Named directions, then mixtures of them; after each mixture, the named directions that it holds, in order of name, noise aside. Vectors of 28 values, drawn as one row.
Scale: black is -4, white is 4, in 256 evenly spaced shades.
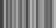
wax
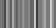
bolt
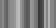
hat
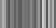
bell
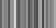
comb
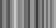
comb, hat, wax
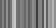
bolt, comb, hat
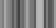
bolt, hat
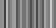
bolt, comb, wax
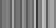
bell, bolt, wax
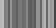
bell, wax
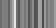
comb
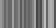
bell, bolt, hat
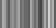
bell, hat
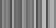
bell, bolt, wax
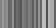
bell, bolt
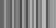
bell, bolt, wax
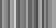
comb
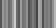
comb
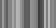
hat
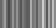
bell, wax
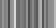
comb
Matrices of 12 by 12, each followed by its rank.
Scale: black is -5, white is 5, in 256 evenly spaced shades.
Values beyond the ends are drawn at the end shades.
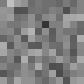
full rank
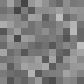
full rank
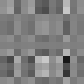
one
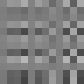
one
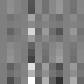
one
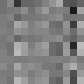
two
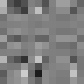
two
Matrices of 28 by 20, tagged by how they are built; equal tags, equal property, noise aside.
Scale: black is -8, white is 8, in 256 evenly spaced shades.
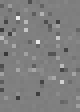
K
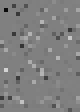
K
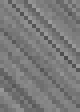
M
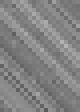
M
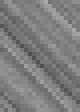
M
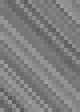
M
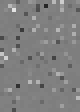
K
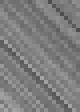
M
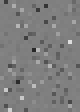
K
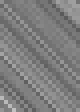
M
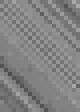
M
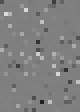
K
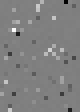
K
